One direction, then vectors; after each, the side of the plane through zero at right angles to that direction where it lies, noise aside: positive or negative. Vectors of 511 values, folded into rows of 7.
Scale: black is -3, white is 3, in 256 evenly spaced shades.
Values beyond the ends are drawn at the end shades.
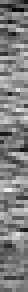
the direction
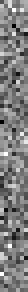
negative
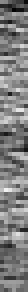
positive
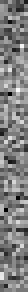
positive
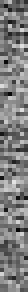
positive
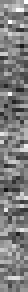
negative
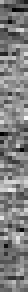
positive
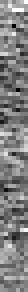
negative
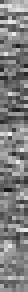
negative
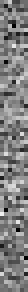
positive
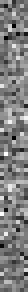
positive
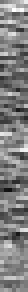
negative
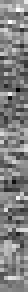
negative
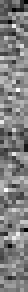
positive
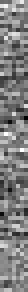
negative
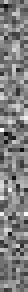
positive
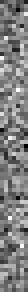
positive
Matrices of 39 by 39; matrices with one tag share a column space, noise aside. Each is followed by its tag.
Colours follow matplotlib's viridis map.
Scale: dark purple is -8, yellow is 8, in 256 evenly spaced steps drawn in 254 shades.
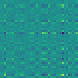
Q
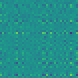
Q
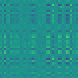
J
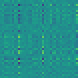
J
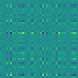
Q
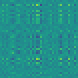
J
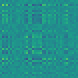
J
